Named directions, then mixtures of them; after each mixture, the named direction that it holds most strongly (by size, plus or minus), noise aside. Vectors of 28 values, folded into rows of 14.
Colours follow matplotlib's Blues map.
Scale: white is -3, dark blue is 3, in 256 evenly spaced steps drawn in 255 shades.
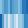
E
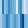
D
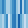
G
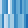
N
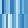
E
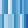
N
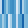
D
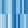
G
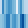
D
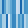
G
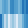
E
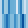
D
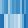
E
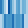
N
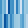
N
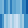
E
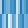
E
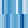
D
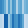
G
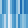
G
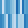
G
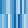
G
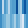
D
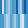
D
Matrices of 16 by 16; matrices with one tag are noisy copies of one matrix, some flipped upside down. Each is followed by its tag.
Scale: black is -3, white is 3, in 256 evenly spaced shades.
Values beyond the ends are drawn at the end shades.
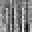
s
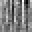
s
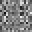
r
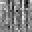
s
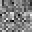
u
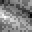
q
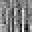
s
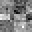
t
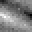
q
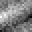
q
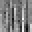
s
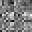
u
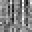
s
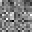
u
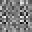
r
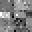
t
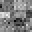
t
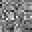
u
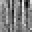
s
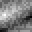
q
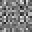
r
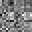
u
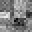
t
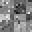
t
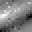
q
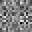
r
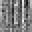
s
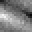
q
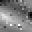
q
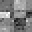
t
